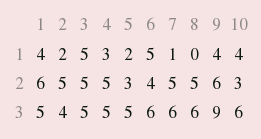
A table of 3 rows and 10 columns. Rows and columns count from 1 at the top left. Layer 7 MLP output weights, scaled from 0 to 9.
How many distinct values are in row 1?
6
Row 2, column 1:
6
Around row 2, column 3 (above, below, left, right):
5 5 5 5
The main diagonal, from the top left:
4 5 5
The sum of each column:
15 11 15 13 10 15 12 11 19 13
